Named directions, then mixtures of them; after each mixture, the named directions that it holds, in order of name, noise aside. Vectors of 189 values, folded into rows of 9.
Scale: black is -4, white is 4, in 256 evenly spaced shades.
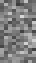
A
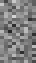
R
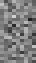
R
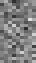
R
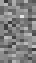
A, R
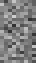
R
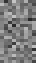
A, R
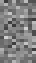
A, R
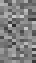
A, R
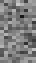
A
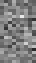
A, R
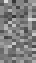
A, R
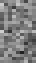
A, R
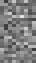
A, R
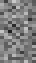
R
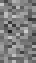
R
